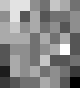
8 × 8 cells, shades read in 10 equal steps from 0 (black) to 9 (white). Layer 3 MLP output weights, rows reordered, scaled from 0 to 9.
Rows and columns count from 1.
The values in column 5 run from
3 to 7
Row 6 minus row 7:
2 0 0 -2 3 -2 -1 2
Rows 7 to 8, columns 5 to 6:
4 5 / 6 5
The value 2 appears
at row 7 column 8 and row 8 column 1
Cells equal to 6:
14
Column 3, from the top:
8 3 5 6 5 5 5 4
